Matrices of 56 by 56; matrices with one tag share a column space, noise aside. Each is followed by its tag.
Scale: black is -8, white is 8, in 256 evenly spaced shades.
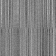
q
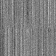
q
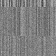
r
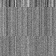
r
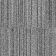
q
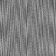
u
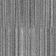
q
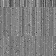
r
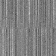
q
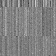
r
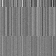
r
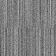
q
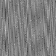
u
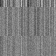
r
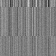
r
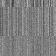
r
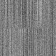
q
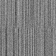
q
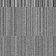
r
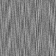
u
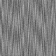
u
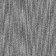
u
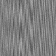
u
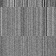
r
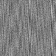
u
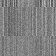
r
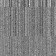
r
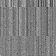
r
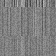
r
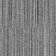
q
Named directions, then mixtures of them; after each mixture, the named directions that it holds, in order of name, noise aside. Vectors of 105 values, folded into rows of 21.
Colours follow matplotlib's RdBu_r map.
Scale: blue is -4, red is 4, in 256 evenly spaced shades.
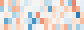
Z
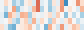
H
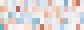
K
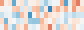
H, K, Z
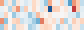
K, Z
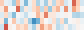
K, Z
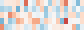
K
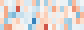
H, K, Z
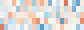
K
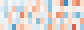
H, Z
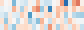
H, K, Z
